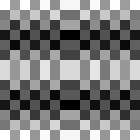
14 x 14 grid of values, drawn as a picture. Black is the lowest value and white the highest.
Seam: none. Stripes: horizontal, repeating 2 times. Average level on the scale: 50%. Slope: none. Mirror symmetry: left to right and top to bottom. Odd rows or columns: none.
